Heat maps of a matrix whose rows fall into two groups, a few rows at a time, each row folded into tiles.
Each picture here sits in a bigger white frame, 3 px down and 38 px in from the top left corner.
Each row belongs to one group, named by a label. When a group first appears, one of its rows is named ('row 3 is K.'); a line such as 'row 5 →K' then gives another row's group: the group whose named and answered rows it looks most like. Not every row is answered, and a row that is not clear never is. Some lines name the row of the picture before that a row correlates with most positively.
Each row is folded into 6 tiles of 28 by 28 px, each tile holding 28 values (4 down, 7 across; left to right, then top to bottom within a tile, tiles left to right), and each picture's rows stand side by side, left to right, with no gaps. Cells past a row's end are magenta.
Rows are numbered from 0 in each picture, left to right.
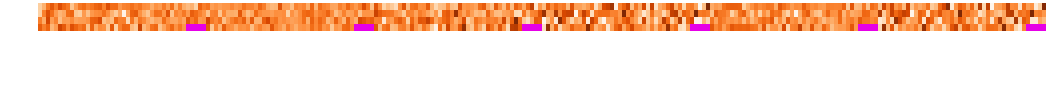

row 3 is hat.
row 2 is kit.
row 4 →kit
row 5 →hat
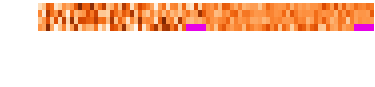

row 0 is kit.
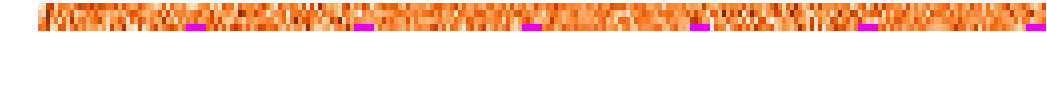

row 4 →hat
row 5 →hat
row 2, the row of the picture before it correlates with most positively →1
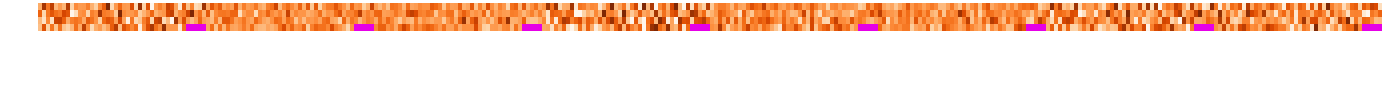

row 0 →hat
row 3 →hat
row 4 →kit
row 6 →hat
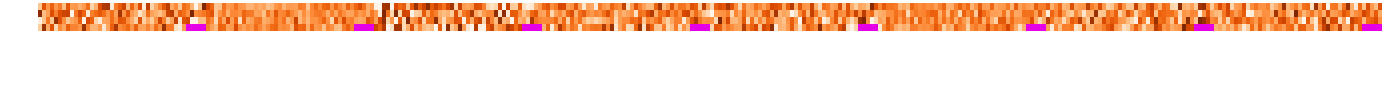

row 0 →hat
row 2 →kit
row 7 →hat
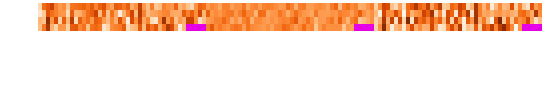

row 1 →hat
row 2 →kit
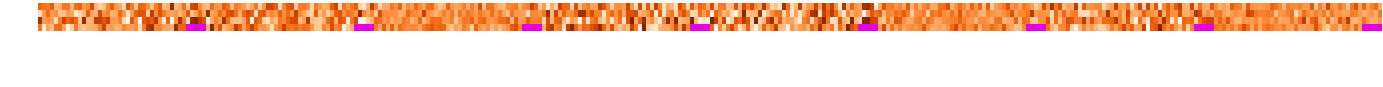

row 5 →hat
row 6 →hat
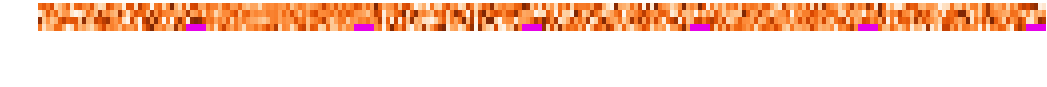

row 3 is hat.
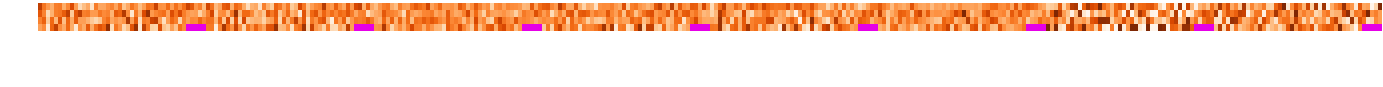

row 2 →kit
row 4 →kit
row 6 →kit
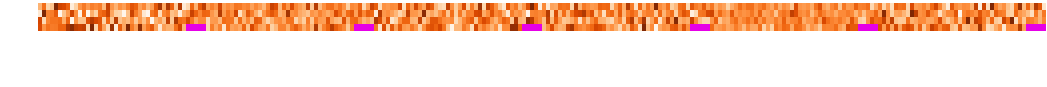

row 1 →hat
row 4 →kit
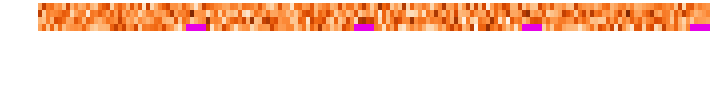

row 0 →hat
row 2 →hat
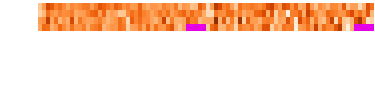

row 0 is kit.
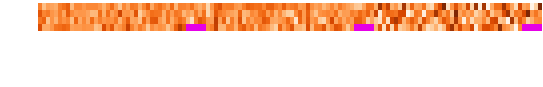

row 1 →kit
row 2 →hat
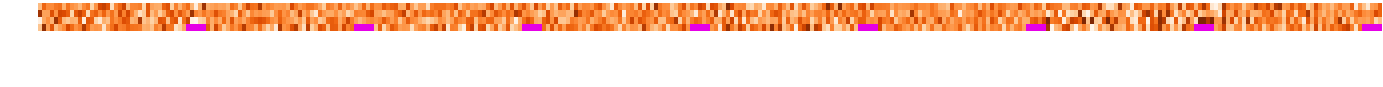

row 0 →hat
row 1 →kit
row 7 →kit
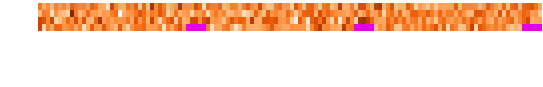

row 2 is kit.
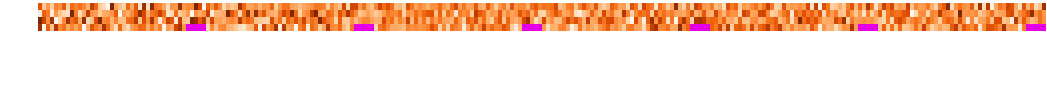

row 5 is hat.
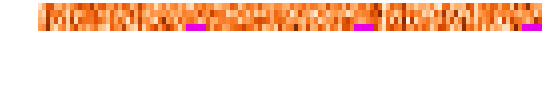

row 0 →kit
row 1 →kit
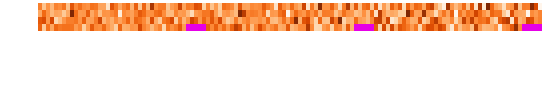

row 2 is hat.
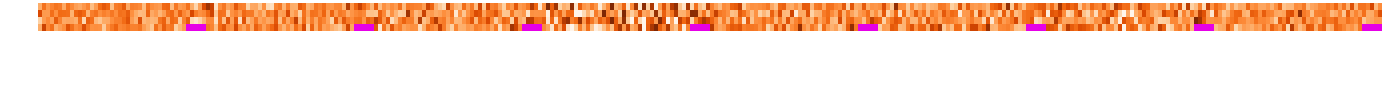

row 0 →hat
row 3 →hat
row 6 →kit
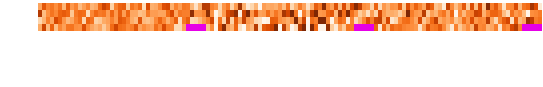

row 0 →hat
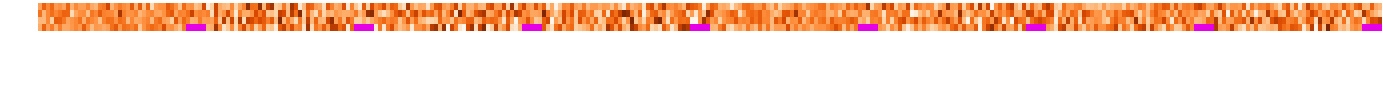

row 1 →kit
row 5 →hat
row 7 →hat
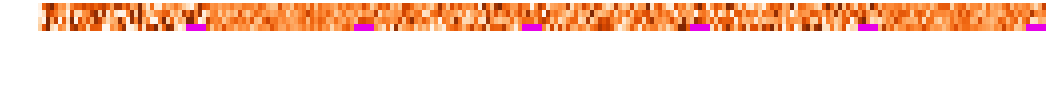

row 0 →kit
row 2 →hat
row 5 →hat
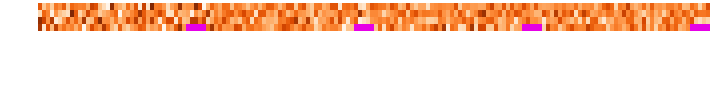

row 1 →hat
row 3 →hat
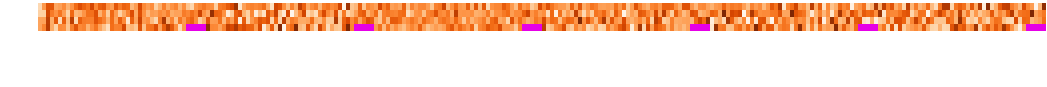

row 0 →kit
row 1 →kit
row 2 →hat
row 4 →hat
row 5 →hat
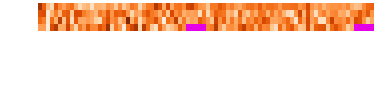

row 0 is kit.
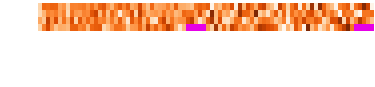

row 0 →kit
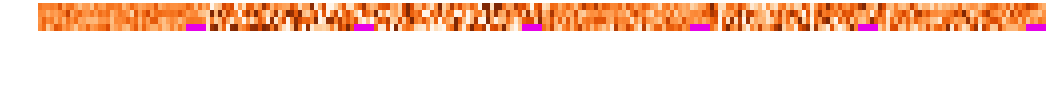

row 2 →hat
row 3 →kit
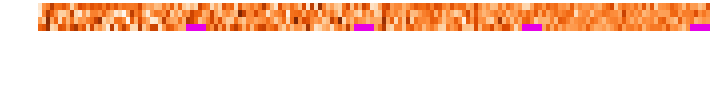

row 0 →kit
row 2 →kit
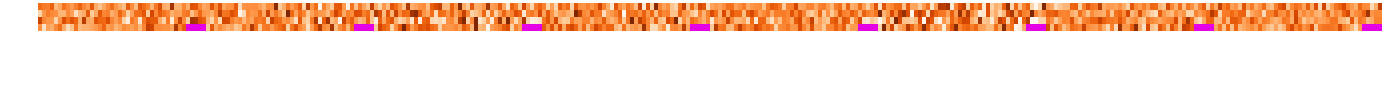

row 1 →hat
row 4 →hat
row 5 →hat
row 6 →kit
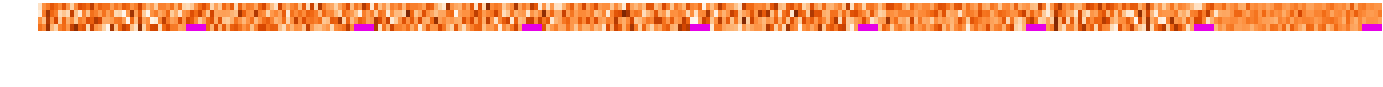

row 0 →kit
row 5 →kit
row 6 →kit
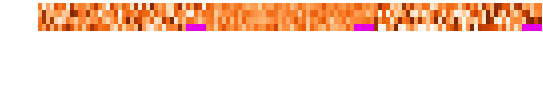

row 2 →hat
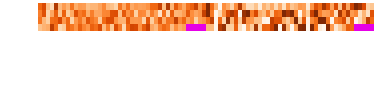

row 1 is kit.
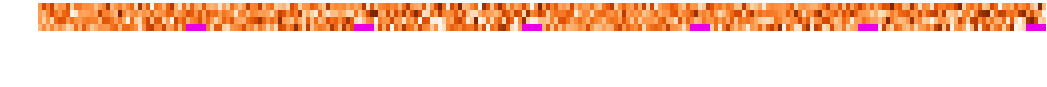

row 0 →hat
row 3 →hat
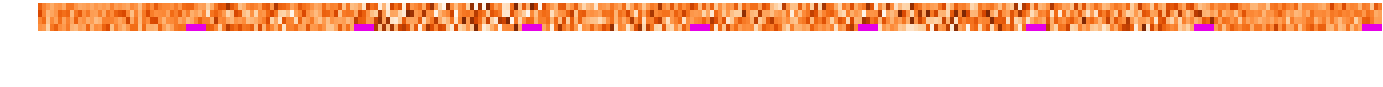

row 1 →kit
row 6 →hat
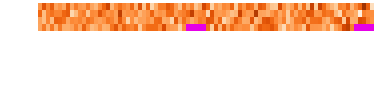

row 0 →hat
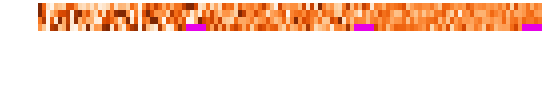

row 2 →kit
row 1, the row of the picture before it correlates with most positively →1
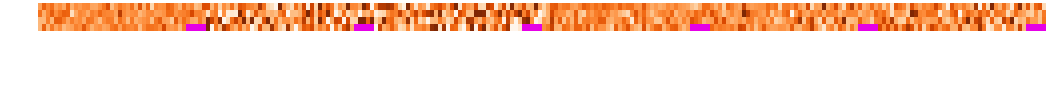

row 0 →hat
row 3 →kit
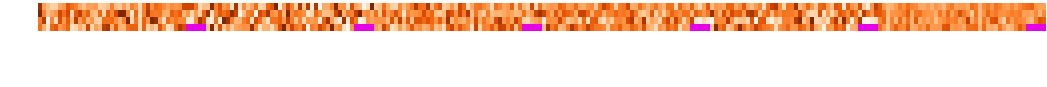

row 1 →hat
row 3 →hat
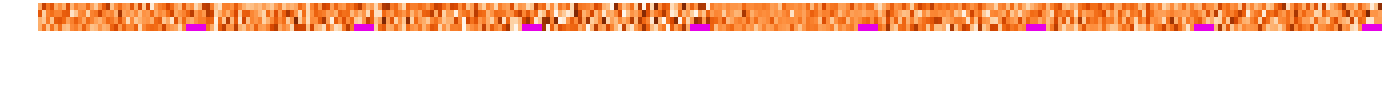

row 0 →hat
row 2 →kit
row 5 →kit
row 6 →kit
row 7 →hat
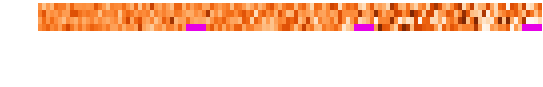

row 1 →hat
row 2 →hat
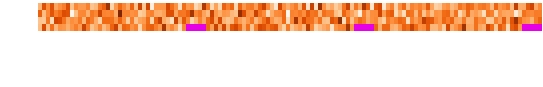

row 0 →hat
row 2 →kit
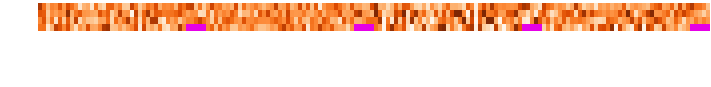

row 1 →hat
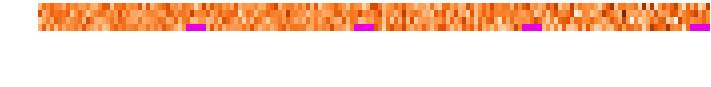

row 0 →hat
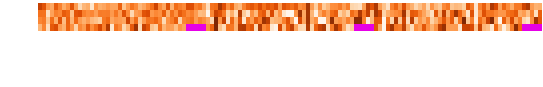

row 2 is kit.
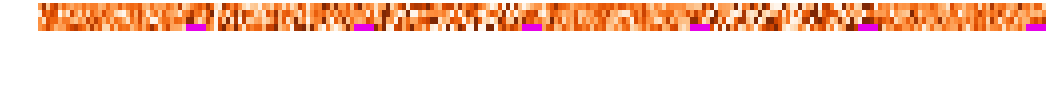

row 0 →kit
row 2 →kit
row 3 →kit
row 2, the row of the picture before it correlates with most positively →1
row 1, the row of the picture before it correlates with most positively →2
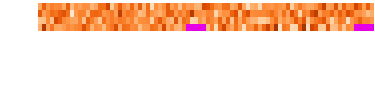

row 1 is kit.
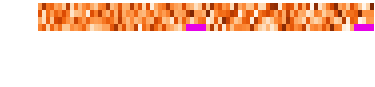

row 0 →hat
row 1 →hat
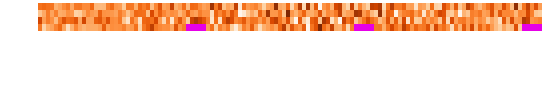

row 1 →hat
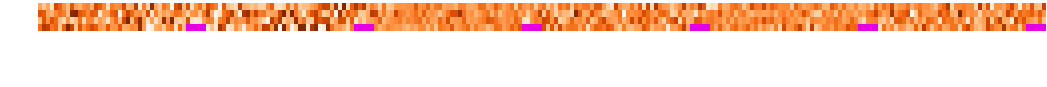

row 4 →kit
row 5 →hat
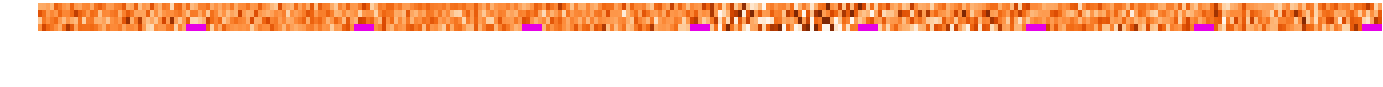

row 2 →kit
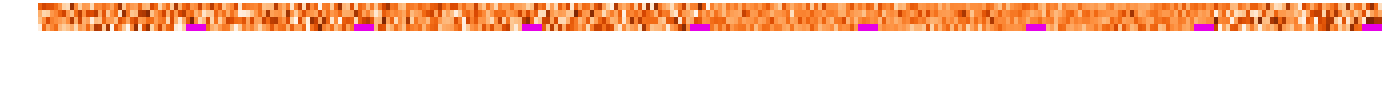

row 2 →kit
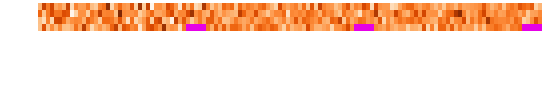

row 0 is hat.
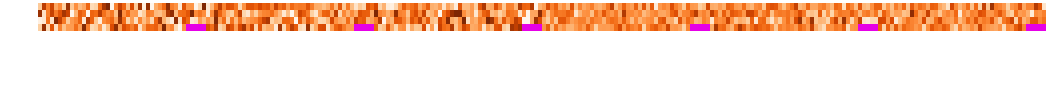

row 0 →hat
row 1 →kit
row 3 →hat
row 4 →hat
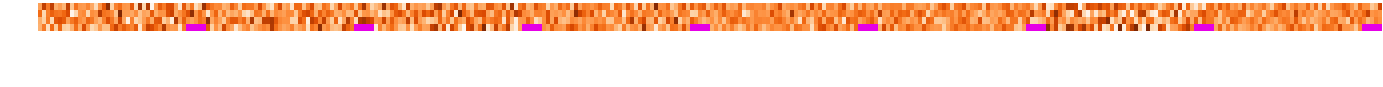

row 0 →hat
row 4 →hat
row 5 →hat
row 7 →hat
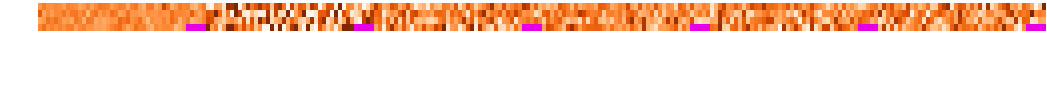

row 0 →hat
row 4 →kit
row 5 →hat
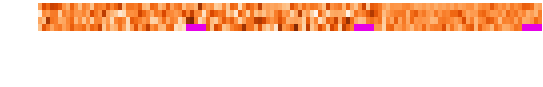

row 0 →kit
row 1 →kit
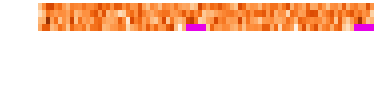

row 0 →kit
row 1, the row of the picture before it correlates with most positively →0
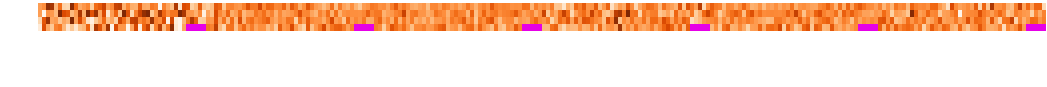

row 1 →kit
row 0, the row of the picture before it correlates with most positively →1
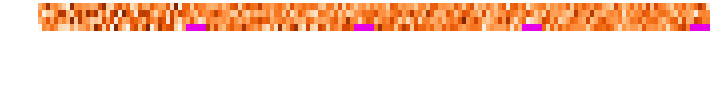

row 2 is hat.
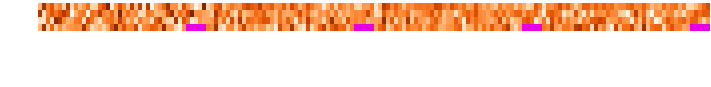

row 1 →kit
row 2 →kit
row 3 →kit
